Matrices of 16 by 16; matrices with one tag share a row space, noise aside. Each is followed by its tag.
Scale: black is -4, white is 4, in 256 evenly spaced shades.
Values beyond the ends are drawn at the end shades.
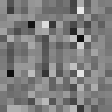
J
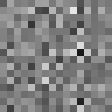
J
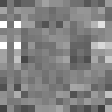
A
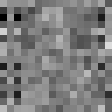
A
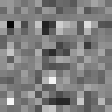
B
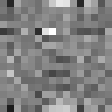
B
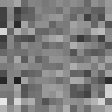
A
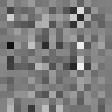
J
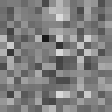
B
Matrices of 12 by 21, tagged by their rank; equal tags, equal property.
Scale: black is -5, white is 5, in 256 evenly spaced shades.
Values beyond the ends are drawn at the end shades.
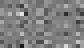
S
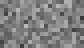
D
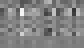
S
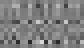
S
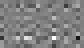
S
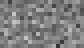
D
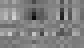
S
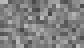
D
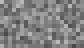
D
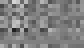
S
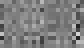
S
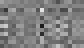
S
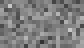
D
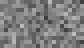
D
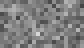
D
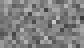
D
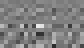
S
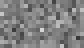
D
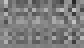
S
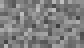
D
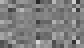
S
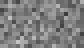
D
